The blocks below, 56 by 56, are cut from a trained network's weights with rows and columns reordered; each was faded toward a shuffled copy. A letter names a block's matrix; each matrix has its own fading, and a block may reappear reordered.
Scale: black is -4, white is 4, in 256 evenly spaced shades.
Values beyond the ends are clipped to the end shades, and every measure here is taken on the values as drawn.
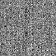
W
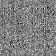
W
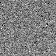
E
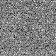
E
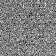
E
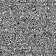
E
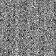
W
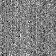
W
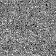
E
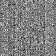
W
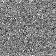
E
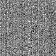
W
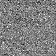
E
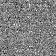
E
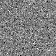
E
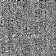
W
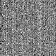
W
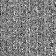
W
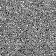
E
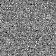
E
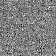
E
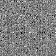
W
